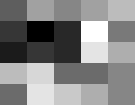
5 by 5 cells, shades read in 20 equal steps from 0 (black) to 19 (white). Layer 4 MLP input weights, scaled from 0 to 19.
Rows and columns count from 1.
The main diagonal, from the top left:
7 0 3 8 10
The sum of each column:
35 49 39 69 56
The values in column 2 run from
0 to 17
